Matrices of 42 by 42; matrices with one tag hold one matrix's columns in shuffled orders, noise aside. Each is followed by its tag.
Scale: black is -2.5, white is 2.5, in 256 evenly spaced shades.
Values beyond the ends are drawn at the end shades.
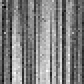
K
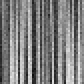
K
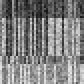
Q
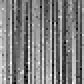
K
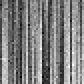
K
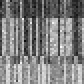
Q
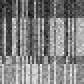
Q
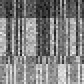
Q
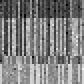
Q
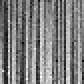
K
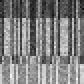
Q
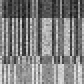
Q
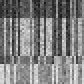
Q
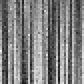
K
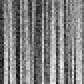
K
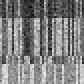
Q
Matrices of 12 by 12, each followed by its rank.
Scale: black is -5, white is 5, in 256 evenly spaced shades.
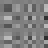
one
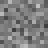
full rank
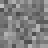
full rank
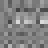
two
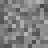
full rank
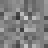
two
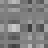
one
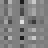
one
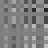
one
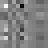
two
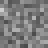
full rank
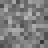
full rank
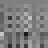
two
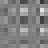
one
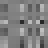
one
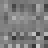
two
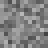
full rank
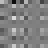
one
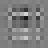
one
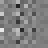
two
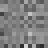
two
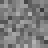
full rank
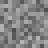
full rank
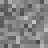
full rank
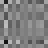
one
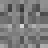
two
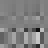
one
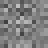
two
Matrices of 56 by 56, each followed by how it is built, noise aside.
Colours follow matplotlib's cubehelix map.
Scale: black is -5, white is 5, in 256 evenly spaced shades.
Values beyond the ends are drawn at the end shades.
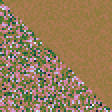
lower triangular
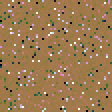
sparse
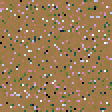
sparse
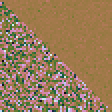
lower triangular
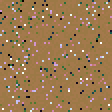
sparse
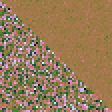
lower triangular
